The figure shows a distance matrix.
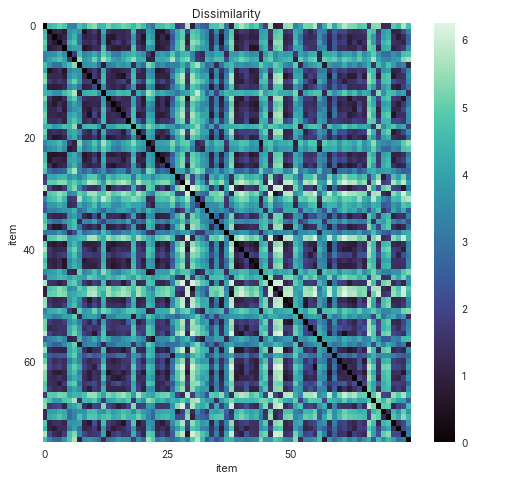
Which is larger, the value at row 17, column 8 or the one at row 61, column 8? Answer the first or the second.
the second
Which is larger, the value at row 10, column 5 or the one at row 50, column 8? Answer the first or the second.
the first
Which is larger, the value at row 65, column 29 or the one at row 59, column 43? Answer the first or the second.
the second
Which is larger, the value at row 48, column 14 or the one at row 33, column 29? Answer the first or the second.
the first
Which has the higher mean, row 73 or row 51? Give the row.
51
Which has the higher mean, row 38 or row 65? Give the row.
38
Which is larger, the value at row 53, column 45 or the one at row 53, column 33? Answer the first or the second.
the first
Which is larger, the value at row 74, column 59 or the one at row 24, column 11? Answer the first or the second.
the first
